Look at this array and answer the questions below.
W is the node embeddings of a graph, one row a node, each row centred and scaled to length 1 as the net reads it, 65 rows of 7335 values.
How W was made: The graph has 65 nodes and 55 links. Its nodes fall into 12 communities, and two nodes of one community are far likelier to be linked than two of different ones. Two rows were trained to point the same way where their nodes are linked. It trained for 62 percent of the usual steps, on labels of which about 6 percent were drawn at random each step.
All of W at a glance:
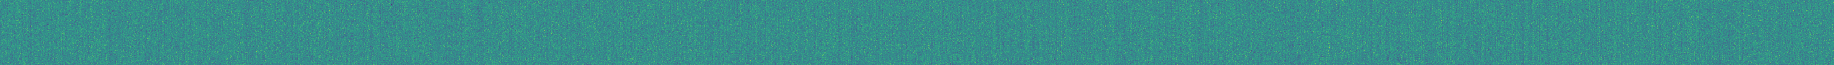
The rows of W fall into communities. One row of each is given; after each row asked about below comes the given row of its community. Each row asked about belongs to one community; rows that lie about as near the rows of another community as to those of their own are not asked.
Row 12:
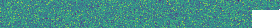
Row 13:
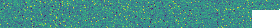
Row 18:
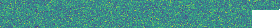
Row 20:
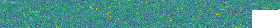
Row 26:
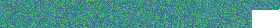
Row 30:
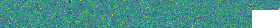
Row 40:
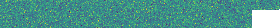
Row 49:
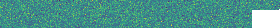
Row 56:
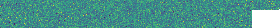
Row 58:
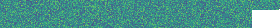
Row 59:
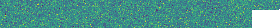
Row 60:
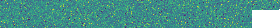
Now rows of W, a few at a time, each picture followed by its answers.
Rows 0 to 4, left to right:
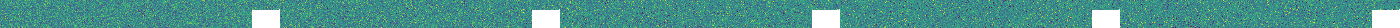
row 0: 59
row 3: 40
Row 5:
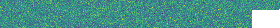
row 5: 49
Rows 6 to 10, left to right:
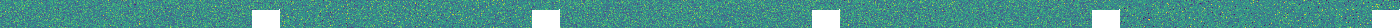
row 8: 13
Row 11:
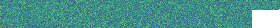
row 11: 60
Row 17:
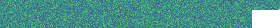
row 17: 30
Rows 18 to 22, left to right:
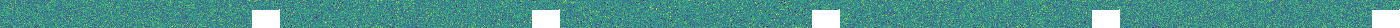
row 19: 58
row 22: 56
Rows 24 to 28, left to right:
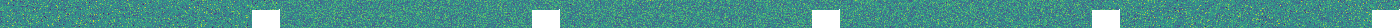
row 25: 26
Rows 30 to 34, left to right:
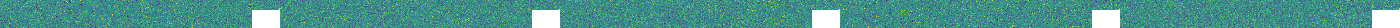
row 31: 30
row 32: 40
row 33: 20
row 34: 56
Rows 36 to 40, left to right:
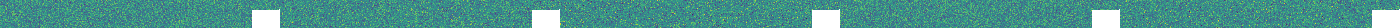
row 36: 40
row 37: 12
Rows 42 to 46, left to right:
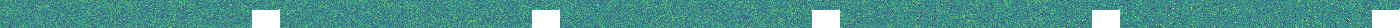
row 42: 18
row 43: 18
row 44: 18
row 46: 40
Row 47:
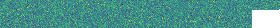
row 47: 56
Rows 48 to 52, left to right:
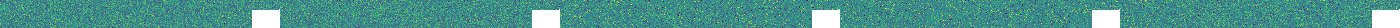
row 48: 56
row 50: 58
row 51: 20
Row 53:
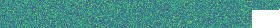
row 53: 18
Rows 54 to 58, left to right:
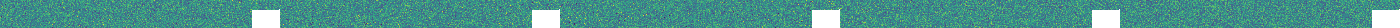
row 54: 58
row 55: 59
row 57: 59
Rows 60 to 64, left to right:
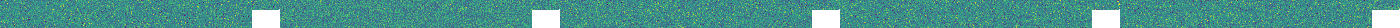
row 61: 58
